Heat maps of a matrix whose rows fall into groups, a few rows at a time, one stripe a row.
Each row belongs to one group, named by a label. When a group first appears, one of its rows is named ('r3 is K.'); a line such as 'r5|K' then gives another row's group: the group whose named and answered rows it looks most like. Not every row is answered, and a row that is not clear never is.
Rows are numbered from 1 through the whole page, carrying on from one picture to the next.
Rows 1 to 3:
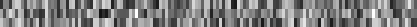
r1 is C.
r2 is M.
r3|C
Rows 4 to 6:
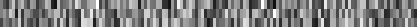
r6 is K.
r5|K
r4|M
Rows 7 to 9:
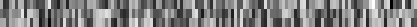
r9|C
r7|M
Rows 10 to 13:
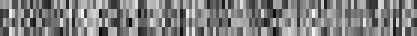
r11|M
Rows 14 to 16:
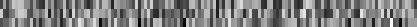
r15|C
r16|M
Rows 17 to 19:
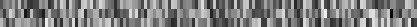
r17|K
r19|C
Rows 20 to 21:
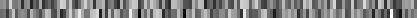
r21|M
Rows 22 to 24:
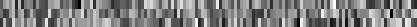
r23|M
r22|K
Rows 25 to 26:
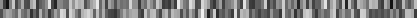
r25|M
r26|K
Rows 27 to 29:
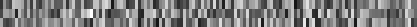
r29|C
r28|K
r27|C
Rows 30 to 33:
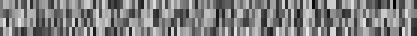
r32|C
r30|K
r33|K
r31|C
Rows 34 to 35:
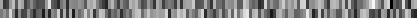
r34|M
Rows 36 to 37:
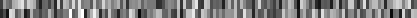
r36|C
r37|M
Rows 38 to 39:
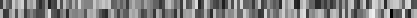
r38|C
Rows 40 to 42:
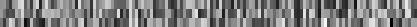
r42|M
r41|C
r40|C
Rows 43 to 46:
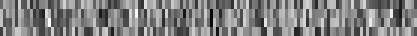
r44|M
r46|C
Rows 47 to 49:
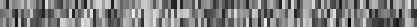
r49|K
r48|K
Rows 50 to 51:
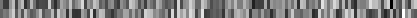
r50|M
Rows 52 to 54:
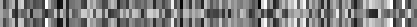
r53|K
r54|M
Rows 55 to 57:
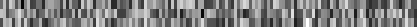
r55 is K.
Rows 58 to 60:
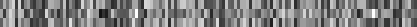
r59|M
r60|K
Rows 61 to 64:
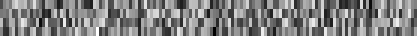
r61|C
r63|C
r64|M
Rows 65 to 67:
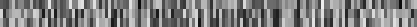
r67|C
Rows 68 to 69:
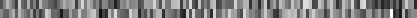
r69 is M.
